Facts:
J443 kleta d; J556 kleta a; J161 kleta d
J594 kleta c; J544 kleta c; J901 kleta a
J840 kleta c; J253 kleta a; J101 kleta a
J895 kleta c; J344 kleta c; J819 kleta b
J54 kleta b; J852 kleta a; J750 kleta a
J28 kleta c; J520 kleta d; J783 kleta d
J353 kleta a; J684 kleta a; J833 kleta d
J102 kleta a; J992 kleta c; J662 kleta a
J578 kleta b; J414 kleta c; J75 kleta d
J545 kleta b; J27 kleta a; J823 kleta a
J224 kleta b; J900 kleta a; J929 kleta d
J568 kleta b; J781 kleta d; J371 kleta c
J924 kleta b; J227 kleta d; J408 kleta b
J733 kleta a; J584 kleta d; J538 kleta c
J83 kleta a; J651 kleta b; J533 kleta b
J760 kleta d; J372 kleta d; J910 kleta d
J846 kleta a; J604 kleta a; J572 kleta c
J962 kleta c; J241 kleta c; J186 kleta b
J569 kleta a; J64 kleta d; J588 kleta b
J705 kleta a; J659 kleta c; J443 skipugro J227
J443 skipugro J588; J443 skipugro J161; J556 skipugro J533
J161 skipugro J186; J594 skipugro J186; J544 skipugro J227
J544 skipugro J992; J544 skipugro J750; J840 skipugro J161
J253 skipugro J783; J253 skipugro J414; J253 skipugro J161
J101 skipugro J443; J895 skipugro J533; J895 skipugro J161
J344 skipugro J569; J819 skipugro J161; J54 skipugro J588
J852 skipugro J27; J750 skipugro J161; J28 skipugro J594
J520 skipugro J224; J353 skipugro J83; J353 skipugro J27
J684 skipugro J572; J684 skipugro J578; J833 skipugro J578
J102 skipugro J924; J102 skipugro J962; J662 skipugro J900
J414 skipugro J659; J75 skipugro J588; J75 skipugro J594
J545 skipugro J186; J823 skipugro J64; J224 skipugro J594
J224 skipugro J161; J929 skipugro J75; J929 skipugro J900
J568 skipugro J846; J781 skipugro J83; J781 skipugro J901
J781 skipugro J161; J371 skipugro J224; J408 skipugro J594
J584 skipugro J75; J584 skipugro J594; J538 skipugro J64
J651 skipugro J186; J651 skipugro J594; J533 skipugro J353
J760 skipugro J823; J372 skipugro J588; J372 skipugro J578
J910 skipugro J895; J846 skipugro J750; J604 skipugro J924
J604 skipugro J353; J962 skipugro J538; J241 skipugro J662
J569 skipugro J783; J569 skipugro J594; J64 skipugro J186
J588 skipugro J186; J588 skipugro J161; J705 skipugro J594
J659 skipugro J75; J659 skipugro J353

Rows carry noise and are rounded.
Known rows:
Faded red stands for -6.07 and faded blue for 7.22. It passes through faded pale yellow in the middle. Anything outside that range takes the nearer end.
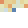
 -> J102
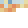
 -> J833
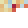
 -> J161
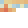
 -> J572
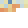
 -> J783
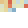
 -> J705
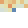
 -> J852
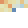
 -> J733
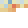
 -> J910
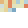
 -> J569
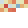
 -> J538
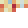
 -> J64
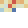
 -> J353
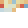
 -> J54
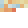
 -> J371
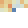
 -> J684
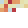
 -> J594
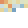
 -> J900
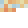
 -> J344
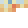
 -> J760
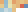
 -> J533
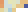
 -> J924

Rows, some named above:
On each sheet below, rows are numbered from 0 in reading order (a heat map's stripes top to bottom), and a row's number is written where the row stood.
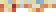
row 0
J64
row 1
J443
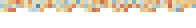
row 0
J895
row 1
J819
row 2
J929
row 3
J895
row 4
J75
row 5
J241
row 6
J545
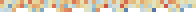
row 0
J819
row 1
J823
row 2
J840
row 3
J224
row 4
J353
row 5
J750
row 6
J900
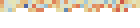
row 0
J924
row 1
J962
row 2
J408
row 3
J584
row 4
J28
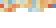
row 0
J372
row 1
J533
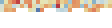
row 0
J659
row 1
J651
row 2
J588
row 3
J833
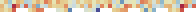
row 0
J161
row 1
J840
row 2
J684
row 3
J846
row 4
J781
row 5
J662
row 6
J161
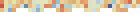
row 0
J186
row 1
J568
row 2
J544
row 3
J578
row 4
J414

